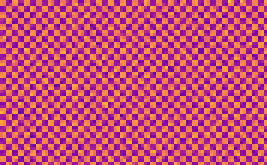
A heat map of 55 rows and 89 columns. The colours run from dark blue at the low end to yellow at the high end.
Average level on the scale: 50%. Seam: none. Slope: none. Grain: checkered. Mirror symmetry: none. Histogram: two levels. Odd rows or columns: none.
